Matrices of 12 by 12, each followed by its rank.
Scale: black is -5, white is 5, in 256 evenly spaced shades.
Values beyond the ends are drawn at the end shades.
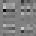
two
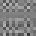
two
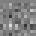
two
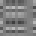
one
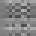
two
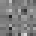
two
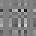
one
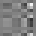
one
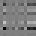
one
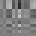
one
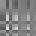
one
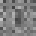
two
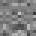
two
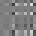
one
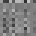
two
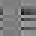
one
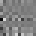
two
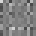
two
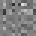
two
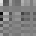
one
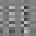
one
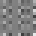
one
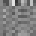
two
